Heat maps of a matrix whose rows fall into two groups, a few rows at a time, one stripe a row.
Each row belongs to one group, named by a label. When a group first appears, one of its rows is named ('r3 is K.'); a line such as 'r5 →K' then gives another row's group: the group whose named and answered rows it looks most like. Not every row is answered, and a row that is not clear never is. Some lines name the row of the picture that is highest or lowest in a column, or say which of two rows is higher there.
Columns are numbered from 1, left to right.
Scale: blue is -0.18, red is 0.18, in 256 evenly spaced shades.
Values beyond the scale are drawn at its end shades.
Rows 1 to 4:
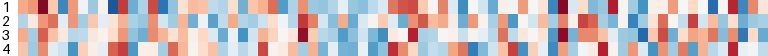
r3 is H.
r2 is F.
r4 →H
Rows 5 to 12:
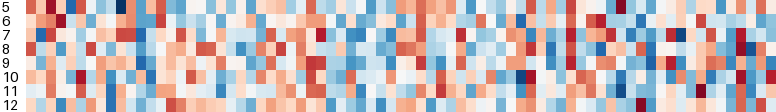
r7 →H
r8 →H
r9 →H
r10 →F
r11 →F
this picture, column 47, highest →10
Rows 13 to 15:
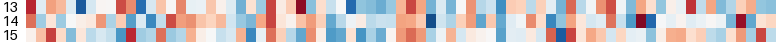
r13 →H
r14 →H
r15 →F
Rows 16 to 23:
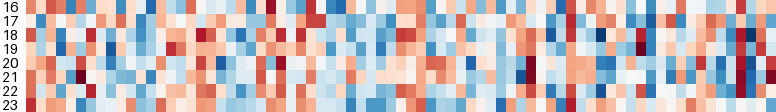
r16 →F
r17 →H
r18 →H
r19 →H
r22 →H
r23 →H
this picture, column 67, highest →23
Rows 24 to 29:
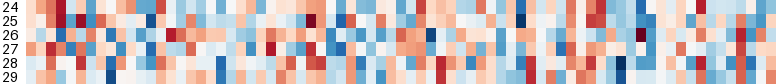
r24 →F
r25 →F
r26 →H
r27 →F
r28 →F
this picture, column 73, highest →24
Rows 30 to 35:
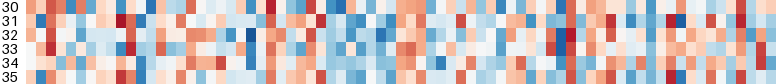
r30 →F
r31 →H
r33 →F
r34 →H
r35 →H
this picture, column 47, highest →30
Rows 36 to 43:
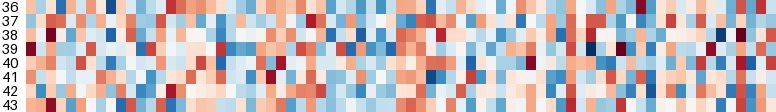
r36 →H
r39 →H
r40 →F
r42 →H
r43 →F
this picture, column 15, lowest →43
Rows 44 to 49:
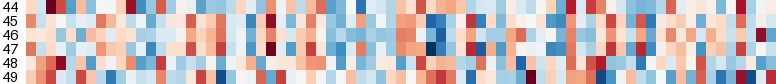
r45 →H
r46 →H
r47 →H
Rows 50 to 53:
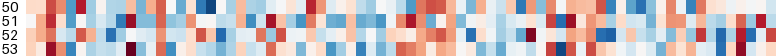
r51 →F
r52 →F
